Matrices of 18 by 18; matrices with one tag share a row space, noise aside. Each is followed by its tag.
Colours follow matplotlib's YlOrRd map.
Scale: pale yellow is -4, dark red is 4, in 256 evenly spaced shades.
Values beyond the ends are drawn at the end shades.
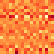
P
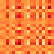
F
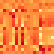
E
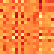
E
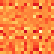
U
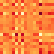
E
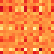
U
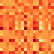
U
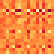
F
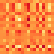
F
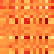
P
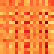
P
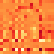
E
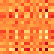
P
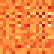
F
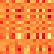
F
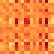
P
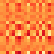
F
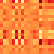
E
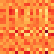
P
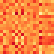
E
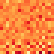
F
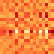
P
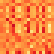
F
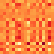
F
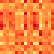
U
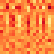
F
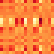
U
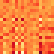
E
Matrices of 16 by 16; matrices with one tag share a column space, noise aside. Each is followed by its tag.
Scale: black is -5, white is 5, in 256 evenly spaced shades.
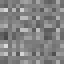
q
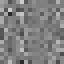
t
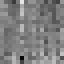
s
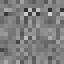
t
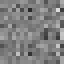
q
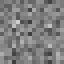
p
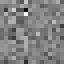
t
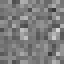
q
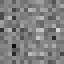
q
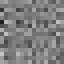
p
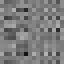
q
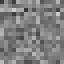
t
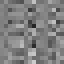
p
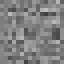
t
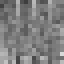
s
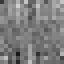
s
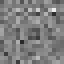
t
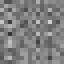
p
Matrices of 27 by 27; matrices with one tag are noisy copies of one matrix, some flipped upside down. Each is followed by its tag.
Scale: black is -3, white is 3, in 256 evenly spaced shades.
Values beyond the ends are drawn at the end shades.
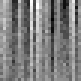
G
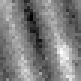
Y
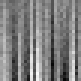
G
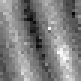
Y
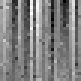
G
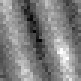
Y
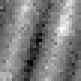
Y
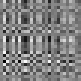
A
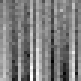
G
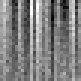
G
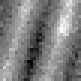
Y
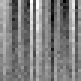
G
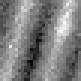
Y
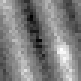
Y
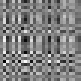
A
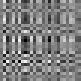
A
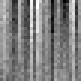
G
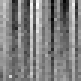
G
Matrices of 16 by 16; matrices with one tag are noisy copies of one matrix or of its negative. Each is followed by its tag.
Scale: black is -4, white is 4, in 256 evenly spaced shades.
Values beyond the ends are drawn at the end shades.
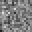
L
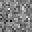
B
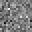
B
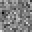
L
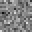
L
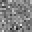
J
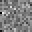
L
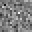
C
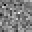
C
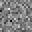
B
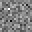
B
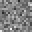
L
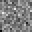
L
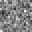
L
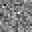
C
